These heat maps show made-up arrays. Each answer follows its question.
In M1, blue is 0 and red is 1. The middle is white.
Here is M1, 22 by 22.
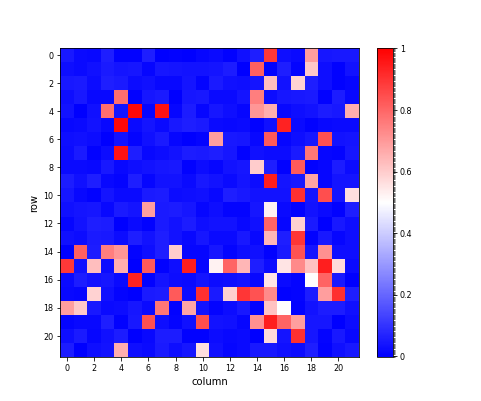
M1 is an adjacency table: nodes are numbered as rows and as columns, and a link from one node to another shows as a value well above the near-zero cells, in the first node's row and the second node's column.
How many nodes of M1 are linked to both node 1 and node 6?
0
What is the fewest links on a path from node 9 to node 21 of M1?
3
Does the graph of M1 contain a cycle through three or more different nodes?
yes
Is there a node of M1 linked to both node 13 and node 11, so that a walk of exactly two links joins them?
yes
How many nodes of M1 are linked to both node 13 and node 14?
1
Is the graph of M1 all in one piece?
yes
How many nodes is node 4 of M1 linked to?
6
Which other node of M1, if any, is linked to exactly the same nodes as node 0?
node 9
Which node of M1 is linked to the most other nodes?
node 15
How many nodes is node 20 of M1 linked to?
2
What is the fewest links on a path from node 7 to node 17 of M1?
3
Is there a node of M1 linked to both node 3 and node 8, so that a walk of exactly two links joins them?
yes
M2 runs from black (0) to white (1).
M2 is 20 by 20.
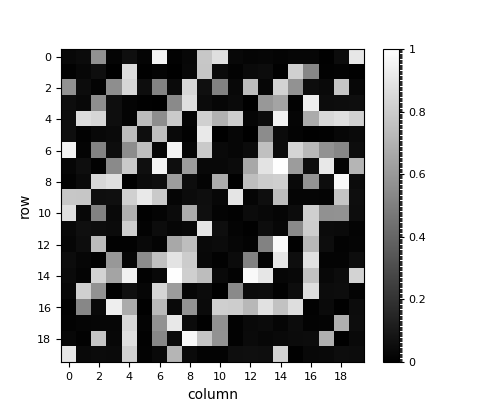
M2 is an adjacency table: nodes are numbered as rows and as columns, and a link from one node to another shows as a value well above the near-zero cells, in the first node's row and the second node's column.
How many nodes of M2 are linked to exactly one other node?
0
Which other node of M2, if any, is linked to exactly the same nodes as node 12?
node 3
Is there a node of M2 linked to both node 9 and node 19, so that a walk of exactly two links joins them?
yes
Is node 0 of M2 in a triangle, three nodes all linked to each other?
yes
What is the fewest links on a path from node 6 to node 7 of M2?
1
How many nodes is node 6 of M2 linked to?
11
